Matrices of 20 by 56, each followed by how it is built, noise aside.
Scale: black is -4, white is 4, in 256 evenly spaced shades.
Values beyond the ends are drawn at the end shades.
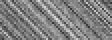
Toeplitz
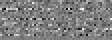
uneven rows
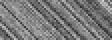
Toeplitz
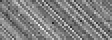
Toeplitz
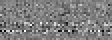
uneven rows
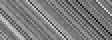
Toeplitz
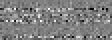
uneven rows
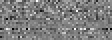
uneven rows
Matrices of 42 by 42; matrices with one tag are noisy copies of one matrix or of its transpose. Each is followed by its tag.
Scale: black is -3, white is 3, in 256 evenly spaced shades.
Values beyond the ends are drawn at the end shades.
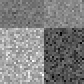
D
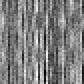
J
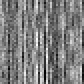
J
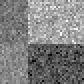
D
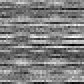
J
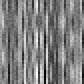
J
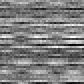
J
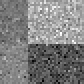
D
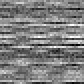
J
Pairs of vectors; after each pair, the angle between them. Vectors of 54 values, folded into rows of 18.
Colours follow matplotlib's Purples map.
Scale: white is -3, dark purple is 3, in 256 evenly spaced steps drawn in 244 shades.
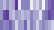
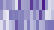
nearly opposite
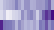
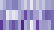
partly aligned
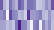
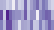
partly opposed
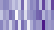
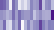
orthogonal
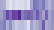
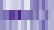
nearly parallel
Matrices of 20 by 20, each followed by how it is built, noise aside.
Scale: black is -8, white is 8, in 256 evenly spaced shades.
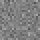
low rank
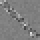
banded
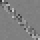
banded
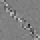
banded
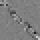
banded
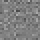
low rank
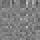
low rank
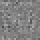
low rank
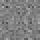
low rank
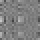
low rank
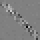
banded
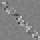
banded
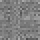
low rank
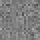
low rank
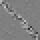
banded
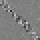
banded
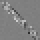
banded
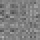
low rank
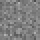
low rank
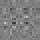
low rank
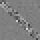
banded
